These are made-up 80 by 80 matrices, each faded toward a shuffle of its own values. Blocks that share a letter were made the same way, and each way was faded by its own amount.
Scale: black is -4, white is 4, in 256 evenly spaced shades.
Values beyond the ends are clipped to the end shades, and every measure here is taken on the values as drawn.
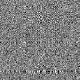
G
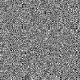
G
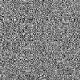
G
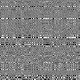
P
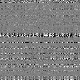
P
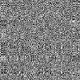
G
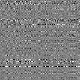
P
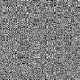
G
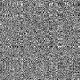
G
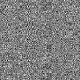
G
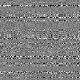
P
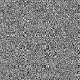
G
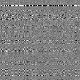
P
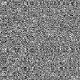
G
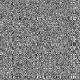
G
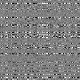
P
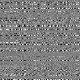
P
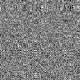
G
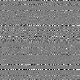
P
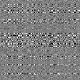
P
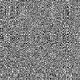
G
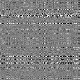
P
